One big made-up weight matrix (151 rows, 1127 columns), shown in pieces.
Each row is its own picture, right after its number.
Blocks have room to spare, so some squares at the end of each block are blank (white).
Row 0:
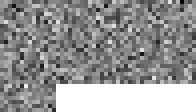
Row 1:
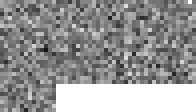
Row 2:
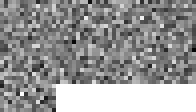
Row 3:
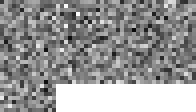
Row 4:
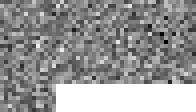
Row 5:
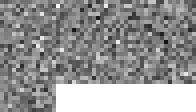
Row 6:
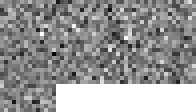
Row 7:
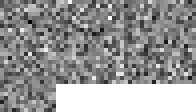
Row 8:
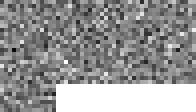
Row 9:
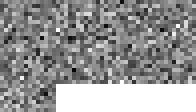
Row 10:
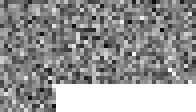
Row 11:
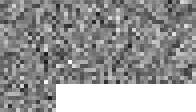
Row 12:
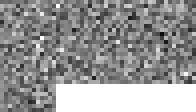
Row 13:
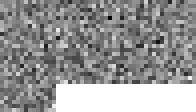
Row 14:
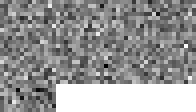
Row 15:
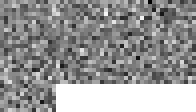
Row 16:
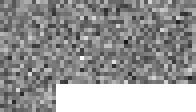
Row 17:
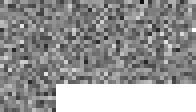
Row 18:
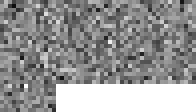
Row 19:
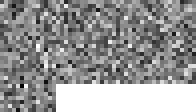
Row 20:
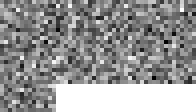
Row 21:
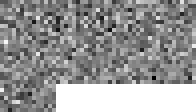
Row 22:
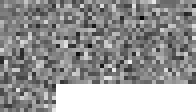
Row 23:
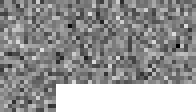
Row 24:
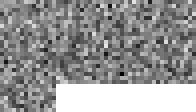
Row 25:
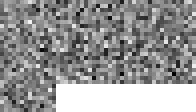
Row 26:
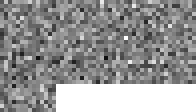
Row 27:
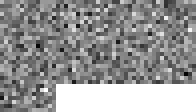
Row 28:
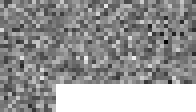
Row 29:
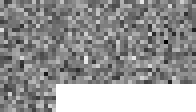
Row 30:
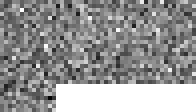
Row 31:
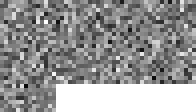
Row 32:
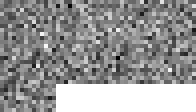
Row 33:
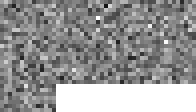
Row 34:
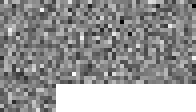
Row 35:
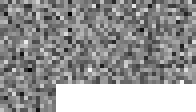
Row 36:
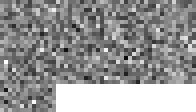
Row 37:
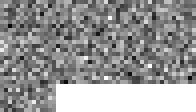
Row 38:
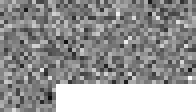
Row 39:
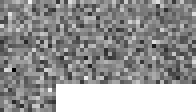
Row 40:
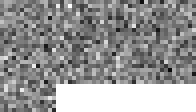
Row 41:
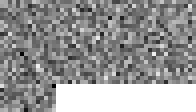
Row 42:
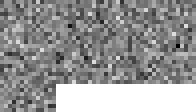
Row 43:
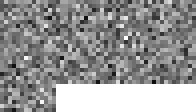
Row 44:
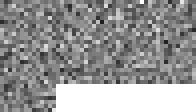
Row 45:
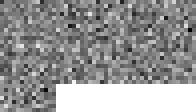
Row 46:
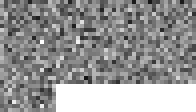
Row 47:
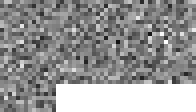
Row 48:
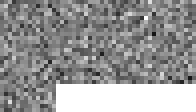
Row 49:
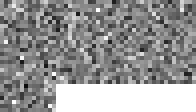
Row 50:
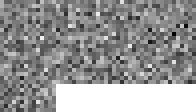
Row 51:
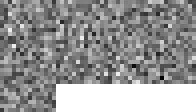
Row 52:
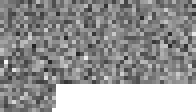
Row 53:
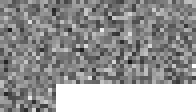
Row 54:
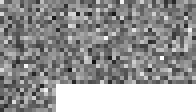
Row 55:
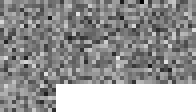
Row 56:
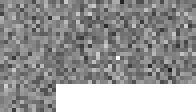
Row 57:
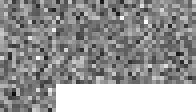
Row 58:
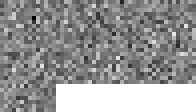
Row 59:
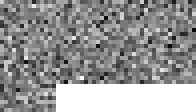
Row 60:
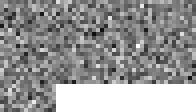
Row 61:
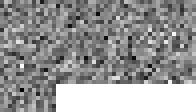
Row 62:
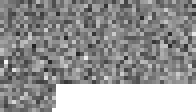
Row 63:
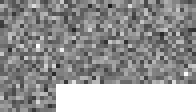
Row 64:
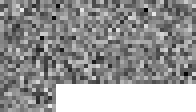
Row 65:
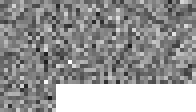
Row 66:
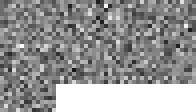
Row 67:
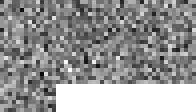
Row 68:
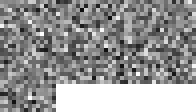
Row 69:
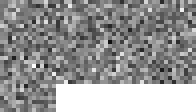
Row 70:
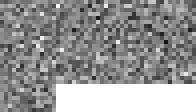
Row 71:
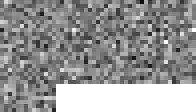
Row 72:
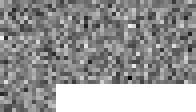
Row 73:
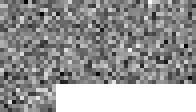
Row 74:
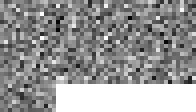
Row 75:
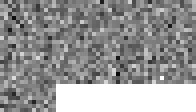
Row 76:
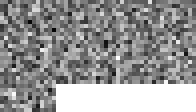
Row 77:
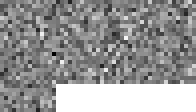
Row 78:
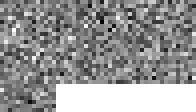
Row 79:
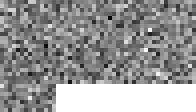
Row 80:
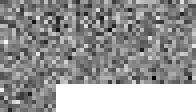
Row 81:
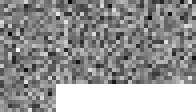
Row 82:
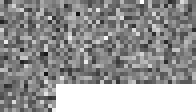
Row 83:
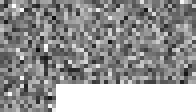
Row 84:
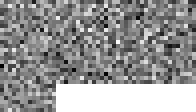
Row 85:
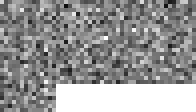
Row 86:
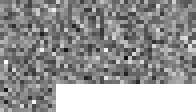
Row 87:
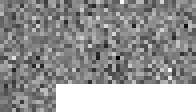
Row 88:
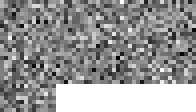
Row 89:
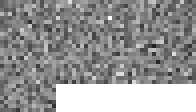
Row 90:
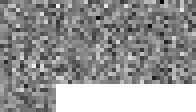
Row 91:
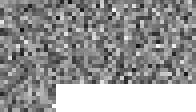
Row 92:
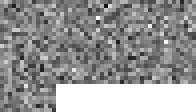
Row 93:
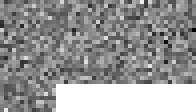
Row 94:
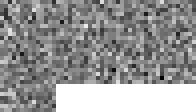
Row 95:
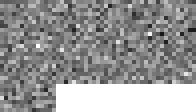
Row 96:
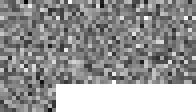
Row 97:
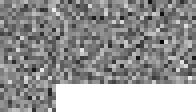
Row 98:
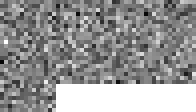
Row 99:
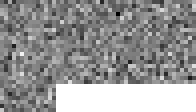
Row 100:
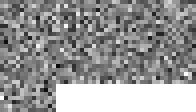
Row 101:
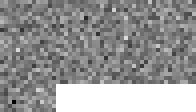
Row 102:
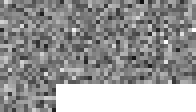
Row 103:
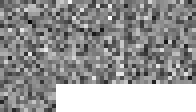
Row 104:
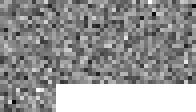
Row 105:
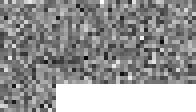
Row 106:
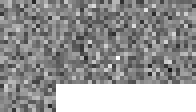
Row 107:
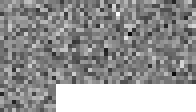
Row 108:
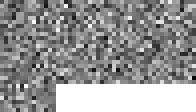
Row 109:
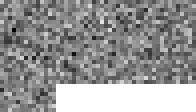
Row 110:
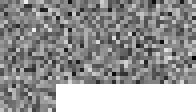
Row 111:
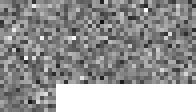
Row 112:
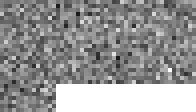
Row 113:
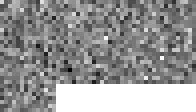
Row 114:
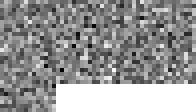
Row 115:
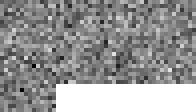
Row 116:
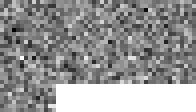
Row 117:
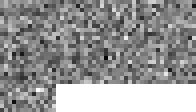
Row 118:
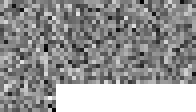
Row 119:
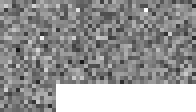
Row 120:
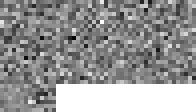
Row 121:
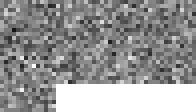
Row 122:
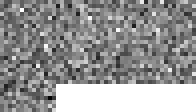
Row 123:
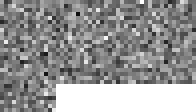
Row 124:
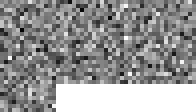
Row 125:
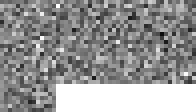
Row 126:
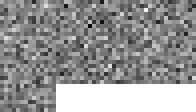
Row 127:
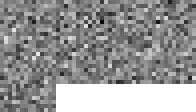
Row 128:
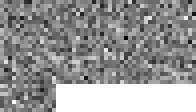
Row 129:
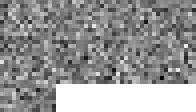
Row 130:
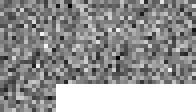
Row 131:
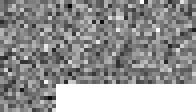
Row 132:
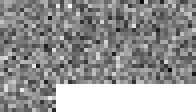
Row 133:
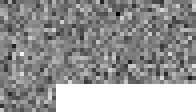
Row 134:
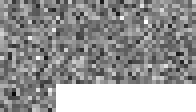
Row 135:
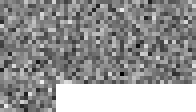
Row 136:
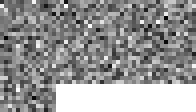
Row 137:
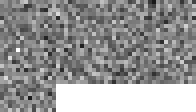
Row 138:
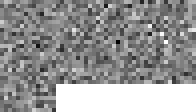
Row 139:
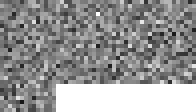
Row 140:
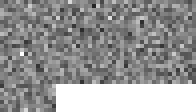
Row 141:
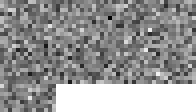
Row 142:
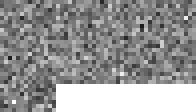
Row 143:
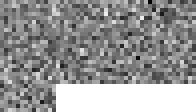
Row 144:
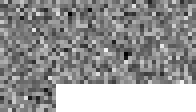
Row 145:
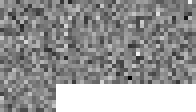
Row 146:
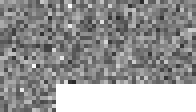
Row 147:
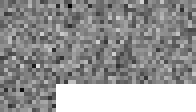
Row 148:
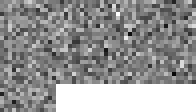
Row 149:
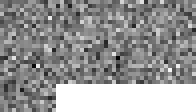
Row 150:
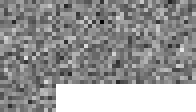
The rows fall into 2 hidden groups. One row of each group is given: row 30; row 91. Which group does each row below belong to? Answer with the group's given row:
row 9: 30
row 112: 30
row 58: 30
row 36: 91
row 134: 91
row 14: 91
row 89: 91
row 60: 91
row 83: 30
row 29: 30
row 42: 30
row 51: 91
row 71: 30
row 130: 30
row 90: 30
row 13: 91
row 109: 30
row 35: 91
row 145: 91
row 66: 30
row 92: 30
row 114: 91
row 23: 30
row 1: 91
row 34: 91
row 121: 30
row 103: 91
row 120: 30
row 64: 30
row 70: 30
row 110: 91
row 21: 30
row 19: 30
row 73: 91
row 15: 91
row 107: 91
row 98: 30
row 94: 91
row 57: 91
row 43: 91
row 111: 30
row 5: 30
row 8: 30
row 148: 91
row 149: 30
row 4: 30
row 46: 91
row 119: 30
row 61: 30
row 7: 91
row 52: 91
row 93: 30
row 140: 91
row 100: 30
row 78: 30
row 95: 30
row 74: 30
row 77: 91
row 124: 91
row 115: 30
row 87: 30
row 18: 30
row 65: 30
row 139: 30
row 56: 30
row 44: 30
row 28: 30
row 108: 30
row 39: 91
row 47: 30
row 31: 30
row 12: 30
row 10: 91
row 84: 30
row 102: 30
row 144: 91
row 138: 30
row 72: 91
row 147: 30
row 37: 91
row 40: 30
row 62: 91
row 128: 91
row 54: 30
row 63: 30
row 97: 91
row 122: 30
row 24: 91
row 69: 30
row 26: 91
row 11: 30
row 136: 30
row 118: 30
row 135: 91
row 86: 91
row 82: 30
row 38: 91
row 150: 30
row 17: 30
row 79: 91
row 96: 91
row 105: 91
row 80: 30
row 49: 30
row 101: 91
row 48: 91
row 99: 91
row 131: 30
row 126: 30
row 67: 30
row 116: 30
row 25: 91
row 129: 91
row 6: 91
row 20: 30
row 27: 30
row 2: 91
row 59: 30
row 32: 30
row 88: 30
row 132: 30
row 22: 91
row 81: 91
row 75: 91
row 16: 91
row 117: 91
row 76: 91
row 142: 91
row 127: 30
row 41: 91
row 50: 30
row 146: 30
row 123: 30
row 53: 91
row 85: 30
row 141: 91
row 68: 91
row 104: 91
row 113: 30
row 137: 91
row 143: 91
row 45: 30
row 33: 30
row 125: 30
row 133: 91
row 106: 30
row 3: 30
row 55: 30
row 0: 30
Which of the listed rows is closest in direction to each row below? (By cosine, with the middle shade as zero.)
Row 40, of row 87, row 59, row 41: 41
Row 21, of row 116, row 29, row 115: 115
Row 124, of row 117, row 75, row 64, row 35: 117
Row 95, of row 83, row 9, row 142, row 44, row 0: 44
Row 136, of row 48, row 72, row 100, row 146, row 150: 100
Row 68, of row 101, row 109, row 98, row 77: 77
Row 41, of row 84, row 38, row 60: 38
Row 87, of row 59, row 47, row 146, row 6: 59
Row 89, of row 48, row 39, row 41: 39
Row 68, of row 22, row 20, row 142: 22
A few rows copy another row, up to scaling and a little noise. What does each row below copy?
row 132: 40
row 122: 30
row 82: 123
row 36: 86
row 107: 148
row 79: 141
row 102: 71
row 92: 33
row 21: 80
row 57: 134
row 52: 62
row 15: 143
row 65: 11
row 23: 42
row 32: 130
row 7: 103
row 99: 133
